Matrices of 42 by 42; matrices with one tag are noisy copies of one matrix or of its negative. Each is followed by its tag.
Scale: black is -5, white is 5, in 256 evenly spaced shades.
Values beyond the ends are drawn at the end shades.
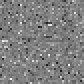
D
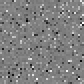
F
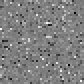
D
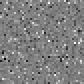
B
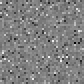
B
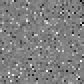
F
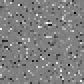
D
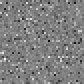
B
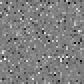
B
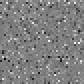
B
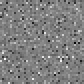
B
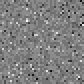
F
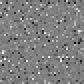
B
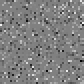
F
